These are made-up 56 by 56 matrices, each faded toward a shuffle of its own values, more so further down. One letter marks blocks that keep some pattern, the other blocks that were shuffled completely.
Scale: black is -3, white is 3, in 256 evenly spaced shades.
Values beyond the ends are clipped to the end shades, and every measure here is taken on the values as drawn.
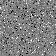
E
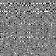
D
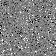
E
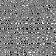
D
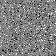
E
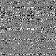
D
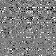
D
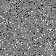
E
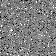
E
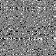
D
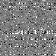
D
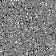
E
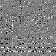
D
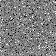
E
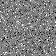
E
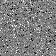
E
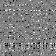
D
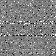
D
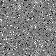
E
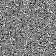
E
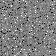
E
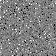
E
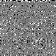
D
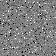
E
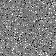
E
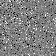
E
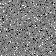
E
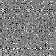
D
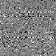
D
